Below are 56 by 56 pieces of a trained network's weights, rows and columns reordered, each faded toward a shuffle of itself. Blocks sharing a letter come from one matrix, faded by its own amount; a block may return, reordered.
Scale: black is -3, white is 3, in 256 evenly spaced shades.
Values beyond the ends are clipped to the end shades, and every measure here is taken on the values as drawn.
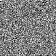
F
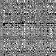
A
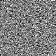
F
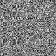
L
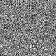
L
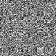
L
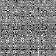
A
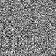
L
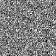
F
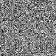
F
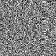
L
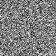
F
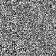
F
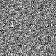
L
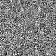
F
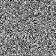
F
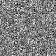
F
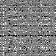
A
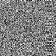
L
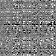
A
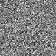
F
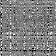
A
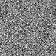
F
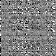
A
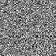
L
